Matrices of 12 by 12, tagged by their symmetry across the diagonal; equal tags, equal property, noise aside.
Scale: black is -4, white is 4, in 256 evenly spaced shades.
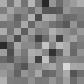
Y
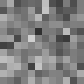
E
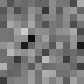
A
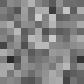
A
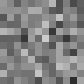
A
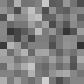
E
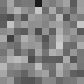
A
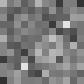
Y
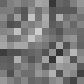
Y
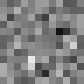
E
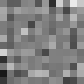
E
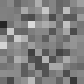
A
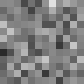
E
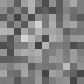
Y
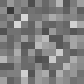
Y
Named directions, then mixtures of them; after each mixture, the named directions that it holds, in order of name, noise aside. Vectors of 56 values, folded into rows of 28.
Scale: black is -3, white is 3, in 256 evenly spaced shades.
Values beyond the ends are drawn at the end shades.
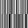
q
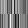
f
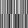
f, q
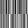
q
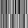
f, q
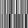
q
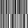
q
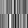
f, q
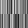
f, q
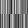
f, q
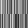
f, q
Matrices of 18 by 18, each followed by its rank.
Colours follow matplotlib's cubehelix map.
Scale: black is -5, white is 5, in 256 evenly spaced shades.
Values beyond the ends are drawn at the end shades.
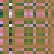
one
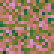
full rank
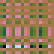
one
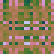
two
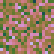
full rank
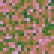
full rank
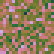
full rank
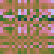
two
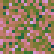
full rank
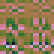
two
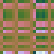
one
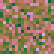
full rank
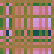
one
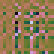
two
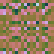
two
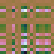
one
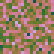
full rank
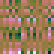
two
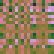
two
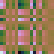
one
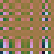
one
